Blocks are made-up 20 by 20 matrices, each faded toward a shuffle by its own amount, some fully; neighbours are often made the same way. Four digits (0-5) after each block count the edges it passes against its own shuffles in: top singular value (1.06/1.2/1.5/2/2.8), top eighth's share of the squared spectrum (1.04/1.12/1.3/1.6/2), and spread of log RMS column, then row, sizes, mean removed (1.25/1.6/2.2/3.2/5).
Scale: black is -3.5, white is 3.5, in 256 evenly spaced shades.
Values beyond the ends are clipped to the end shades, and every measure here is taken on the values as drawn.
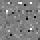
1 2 0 0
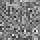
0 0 0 0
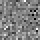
0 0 0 0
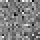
2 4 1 1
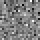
0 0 0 0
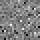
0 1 0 0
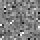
0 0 0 0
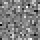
1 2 0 1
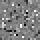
0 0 0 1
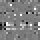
3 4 0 2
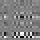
4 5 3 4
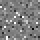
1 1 0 0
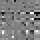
4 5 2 2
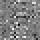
3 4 1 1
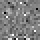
2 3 0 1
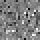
2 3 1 1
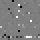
2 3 0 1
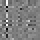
3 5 2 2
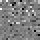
0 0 0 1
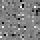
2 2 1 0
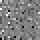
2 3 1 0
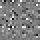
3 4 0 1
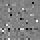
2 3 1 1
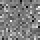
2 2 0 0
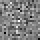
2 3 1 0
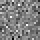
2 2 1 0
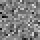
1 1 0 0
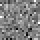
1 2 0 0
